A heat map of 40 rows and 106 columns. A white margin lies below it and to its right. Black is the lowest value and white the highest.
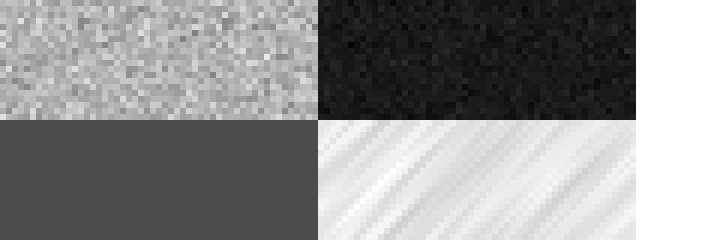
The table splits into 2 rows of 2 panels. Panel 1,1: high, fine-grained. Panel 1,2: very low, fine-grained, faint in contrast. Panel 2,1: low, flat. Panel 2,2: very high, slanting up to the right, faint in contrast.
